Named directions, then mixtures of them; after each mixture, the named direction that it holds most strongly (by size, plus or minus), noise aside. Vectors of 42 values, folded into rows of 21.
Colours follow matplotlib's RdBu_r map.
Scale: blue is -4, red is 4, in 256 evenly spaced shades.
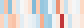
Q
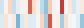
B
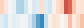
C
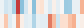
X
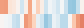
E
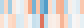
Q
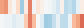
E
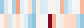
X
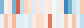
X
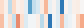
B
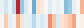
X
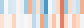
Q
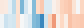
C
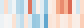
C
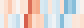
E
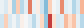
B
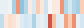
X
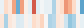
X
